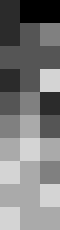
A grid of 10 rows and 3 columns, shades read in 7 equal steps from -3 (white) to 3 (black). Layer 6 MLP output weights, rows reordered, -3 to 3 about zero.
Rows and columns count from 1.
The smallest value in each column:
-2 -2 -2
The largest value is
3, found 2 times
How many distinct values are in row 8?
3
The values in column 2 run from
-2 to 3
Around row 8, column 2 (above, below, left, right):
-2 -1 -2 0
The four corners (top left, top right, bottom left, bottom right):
2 3 -2 -1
